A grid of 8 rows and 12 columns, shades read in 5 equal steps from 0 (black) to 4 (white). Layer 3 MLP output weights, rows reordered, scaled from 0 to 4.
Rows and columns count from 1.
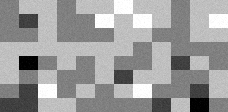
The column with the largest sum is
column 3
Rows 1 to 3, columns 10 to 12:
2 3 3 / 2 3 4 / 2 3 3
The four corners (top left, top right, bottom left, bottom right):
2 3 1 2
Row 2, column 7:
3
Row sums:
34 33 29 32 26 29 29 22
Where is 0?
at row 5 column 2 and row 8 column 11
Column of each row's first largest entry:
7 6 3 1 1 1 3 3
